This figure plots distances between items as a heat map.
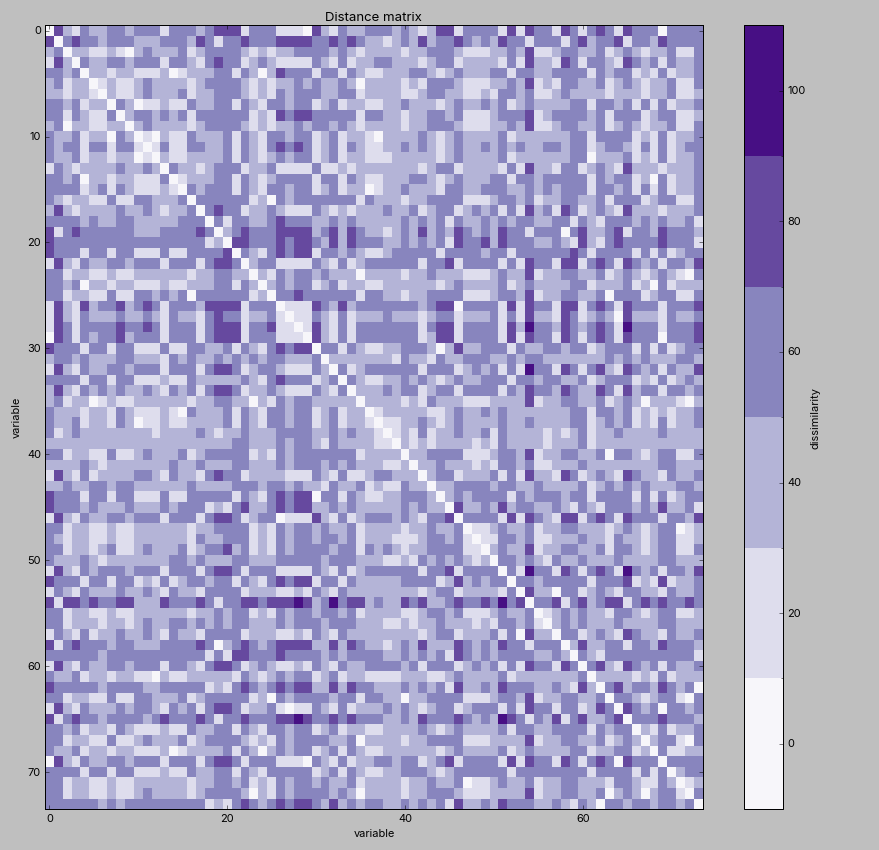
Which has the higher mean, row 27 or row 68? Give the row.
27
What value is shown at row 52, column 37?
40
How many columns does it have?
74
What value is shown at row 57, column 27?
20
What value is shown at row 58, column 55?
60
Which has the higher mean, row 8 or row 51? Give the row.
51
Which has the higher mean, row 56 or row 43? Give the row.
43
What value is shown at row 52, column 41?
60
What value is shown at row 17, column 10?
40
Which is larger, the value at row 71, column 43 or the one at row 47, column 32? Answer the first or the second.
the first
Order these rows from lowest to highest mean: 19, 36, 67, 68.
68, 36, 67, 19
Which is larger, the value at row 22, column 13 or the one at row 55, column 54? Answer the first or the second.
the second
